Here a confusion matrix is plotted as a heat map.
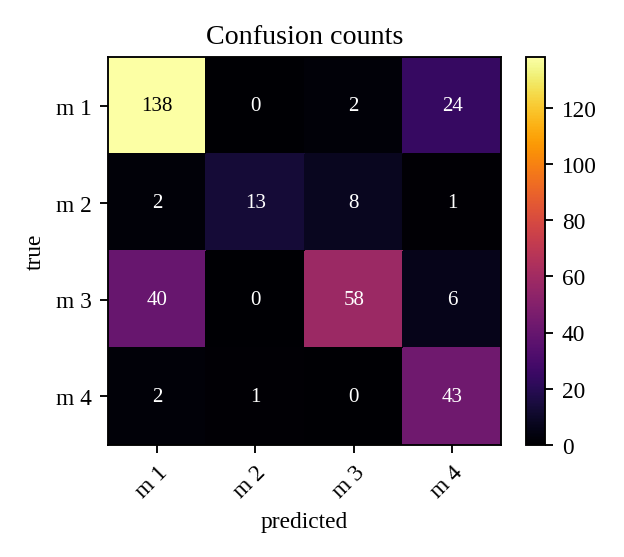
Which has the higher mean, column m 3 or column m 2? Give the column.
m 3
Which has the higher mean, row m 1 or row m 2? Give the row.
m 1
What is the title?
Confusion counts
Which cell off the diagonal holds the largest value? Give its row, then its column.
m 3, m 1
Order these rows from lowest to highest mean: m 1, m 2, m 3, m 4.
m 2, m 4, m 3, m 1
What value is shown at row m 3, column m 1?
40
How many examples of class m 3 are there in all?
104
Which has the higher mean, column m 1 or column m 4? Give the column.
m 1
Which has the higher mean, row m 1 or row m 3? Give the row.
m 1
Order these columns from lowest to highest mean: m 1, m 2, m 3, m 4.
m 2, m 3, m 4, m 1
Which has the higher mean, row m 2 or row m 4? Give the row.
m 4
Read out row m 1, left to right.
138 0 2 24
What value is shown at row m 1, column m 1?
138
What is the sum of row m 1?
164
